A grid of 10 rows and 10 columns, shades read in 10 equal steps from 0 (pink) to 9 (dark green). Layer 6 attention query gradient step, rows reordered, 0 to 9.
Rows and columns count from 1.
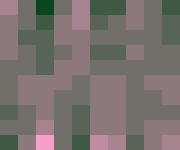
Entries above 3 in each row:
8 9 10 10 10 10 10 10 9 6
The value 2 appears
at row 10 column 6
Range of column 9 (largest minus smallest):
1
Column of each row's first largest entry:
3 3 2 3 3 1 1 1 5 1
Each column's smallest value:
3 4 0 4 3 2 3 4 4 3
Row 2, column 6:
6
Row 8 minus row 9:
1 0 1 0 0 0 0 0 1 1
